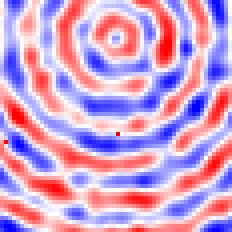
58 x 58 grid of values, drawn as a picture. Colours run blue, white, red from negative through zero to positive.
No single row or column stands out from its neighbours. The field is mottled with small blotches. There are two isolated cells, each far higher than the cells round it. Concentric rings centre on the top middle. Overall the values sit about 50% of the way up the scale.
